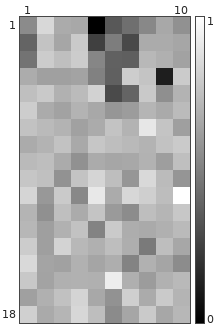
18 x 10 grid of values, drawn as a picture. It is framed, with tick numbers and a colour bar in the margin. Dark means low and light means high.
There are no regular stripes. The ninth with the highest average is the middle right. In the top middle lies a patch that is lower than the rest. The values are skewed, with a long tail toward low values. The top middle is the roughest part. The halves do not mirror each other. Overall the values sit about 70% of the way up the scale. The top middle is the ninth with the lowest average.
